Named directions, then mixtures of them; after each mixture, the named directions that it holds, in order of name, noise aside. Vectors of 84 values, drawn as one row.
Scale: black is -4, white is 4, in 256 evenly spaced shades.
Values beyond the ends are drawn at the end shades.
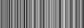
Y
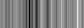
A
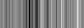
A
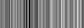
A, Y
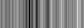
A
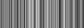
A, Y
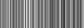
A, Y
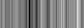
A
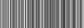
Y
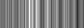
A, Y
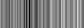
A, Y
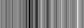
A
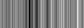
A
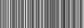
Y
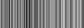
A, Y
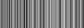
Y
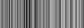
A, Y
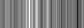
A
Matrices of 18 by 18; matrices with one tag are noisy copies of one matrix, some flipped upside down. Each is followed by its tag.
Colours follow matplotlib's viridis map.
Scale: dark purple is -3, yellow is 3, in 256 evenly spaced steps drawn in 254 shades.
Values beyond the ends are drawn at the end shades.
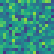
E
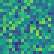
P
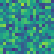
E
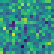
E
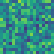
E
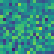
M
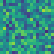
E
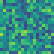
E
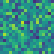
P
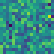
E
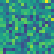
E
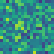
M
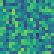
E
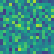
M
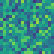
P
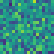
M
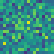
M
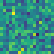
E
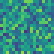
P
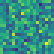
E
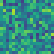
E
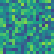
E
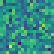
E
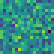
M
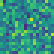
E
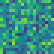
E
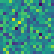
P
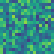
E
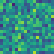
M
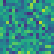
E
